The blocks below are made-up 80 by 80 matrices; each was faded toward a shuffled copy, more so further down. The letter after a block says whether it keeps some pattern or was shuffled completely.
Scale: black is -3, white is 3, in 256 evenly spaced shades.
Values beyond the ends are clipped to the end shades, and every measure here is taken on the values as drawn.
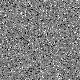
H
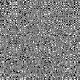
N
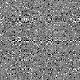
N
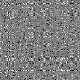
N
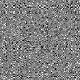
N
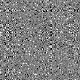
N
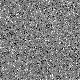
H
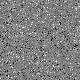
H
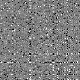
N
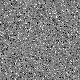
H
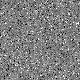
H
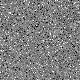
H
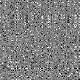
N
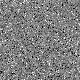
H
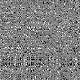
N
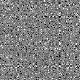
N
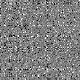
N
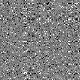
N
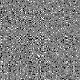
N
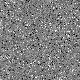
H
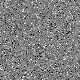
H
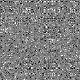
N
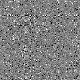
N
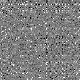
N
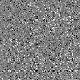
N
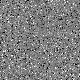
H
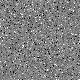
H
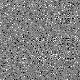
N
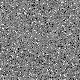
H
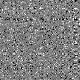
N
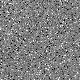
H
